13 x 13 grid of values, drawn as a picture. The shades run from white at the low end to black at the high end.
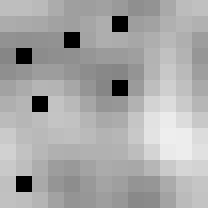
Mirror symmetry: none. Lone odd cells: 6, each higher than its neighbours. Ninth with the lowest average: middle right. Calmest part: bottom middle. Histogram: skewed, a long tail of high values.
